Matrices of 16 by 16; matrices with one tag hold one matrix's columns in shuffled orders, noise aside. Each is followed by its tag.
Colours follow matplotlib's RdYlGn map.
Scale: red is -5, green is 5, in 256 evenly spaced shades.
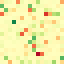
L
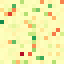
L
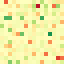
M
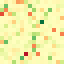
L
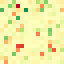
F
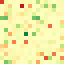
M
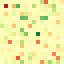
M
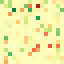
F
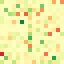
L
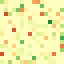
L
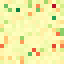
F
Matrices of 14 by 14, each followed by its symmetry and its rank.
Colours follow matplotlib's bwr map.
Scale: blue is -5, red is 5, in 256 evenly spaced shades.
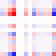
symmetric, rank one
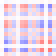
symmetric, rank one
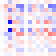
neither, rank two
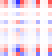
neither, rank one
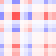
symmetric, rank one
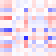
neither, rank two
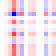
neither, rank one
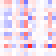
neither, rank two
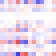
neither, rank two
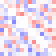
antisymmetric, full rank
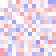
antisymmetric, full rank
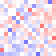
antisymmetric, full rank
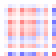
symmetric, rank one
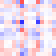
neither, rank two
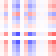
neither, rank one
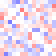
antisymmetric, full rank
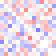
antisymmetric, full rank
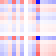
neither, rank one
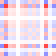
symmetric, rank one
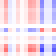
neither, rank one
